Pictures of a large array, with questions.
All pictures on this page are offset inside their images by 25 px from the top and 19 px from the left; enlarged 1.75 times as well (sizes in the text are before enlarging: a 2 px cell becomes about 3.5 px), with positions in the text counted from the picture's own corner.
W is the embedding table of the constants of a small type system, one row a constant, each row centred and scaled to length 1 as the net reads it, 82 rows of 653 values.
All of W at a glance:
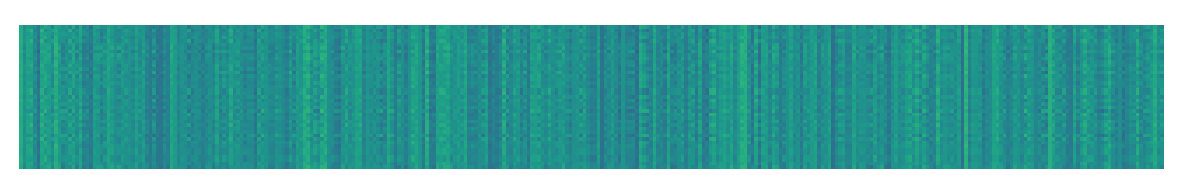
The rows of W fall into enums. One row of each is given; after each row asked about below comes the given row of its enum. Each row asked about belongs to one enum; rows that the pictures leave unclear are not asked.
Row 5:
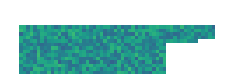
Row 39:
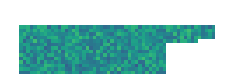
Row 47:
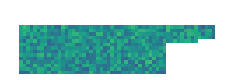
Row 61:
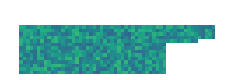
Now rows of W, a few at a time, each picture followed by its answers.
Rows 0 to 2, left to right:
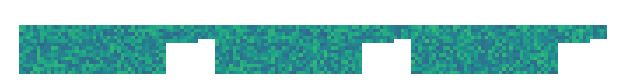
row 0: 5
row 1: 61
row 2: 39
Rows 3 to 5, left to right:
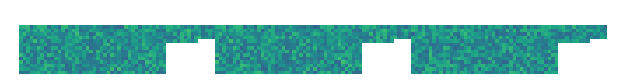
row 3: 39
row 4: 39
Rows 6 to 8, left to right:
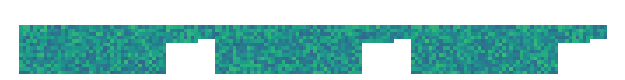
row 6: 47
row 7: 5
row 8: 39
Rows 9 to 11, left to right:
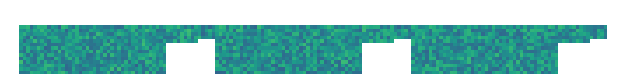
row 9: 39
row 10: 47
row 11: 61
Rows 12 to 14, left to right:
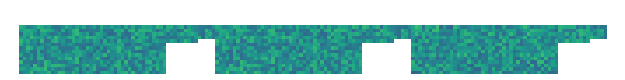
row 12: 61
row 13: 61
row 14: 47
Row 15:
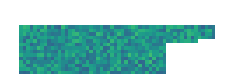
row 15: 47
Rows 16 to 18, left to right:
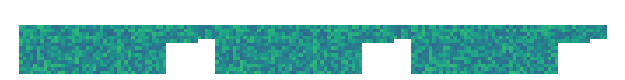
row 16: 61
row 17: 61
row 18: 5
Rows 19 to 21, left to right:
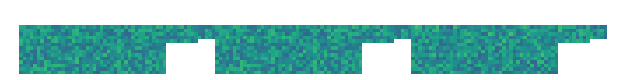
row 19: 61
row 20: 61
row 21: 47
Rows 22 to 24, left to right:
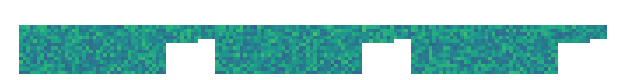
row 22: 39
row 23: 47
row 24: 5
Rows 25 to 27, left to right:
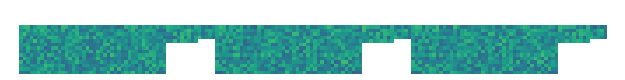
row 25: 39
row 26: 47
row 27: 47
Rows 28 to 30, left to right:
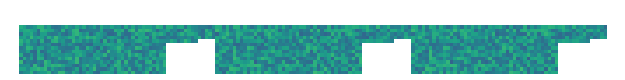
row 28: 61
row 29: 5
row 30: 5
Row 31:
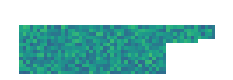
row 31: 47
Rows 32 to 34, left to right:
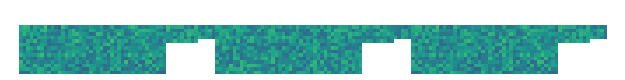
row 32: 47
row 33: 61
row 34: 47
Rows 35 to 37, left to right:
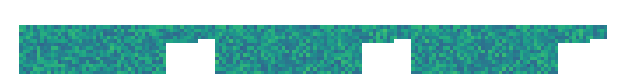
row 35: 5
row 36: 39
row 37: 39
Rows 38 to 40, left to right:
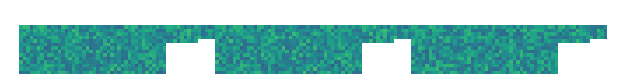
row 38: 39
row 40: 61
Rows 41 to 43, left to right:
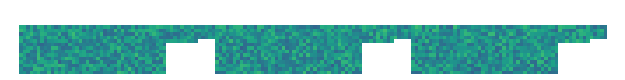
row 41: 5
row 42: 39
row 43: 47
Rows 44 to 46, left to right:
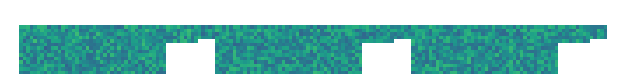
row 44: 39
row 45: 5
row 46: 61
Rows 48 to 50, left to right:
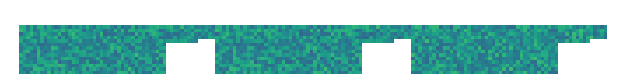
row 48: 5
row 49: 5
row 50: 39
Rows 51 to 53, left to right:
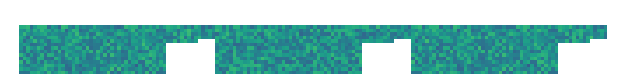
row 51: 39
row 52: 5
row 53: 39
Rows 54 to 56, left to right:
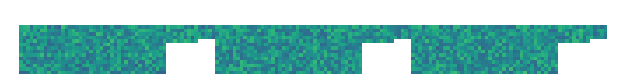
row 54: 47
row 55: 61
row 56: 39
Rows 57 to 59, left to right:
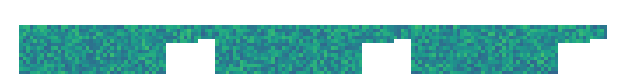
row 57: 39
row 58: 61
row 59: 47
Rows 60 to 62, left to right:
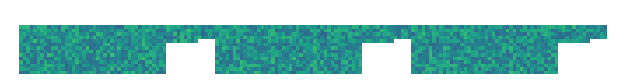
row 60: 39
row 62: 5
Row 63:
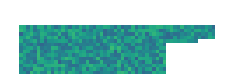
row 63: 5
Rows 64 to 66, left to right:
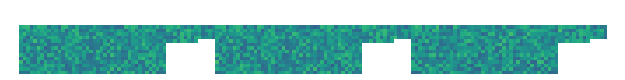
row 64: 39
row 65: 39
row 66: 47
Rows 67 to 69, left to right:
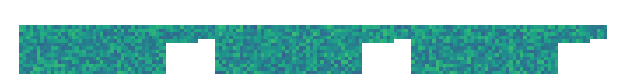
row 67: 5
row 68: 47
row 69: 61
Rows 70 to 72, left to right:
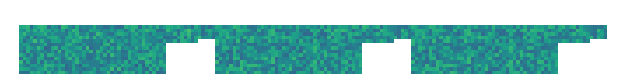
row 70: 39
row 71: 61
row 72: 61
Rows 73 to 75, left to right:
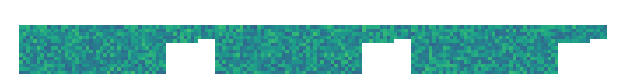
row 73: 39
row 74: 47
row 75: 5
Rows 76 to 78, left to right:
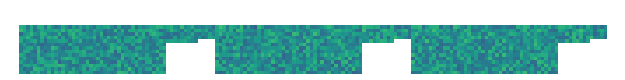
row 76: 5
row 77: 47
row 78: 39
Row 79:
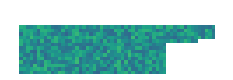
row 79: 61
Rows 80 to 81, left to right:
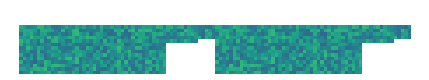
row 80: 61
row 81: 61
